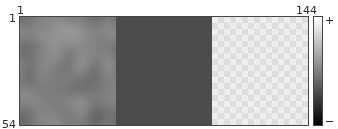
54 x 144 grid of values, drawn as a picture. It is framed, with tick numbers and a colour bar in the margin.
The table splits into one row of 3 panels. Panel 1,1: middling, smooth, faint in contrast. Panel 1,2: low, flat. Panel 1,3: very high, checkered, faint in contrast.
